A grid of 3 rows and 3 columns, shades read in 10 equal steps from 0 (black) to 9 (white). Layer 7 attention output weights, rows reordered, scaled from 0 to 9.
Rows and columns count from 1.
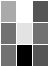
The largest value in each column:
6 9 4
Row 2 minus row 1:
-2 -1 1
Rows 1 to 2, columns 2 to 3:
9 3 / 8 4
